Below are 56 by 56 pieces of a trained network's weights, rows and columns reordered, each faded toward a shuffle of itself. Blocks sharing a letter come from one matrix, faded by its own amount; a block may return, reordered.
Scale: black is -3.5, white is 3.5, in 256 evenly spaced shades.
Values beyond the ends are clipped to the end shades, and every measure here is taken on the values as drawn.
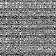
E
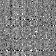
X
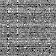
E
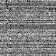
E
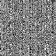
X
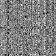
X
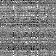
E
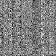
X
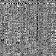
X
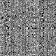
X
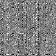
X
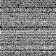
E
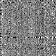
X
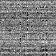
E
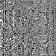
X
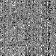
X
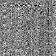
X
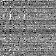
E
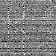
E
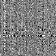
X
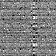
E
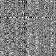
X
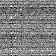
E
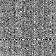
X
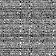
E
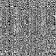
X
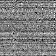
E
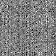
X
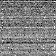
E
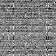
E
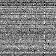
E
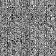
X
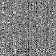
X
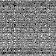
E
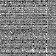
E
